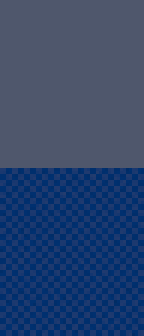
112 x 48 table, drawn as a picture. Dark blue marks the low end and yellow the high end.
It is made of 2 by 1 panels. Panel 1,1: low, flat. Panel 2,1: very low, checkered, faint in contrast.
